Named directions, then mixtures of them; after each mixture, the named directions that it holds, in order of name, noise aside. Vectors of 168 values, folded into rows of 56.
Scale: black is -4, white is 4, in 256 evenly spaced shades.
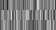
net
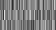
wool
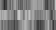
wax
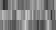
net, wax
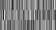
wool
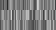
net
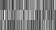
wax, wool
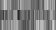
wax, wool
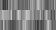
net, wax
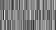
wool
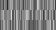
net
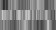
net, wax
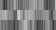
wax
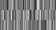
net, wool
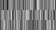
net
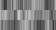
wax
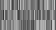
wax, wool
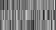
net, wool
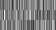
wool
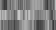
wax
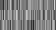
net, wool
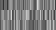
net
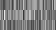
wax, wool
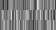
net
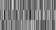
wool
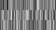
net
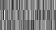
wool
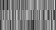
net, wool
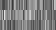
wax, wool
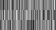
net, wool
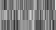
net, wax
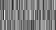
wool
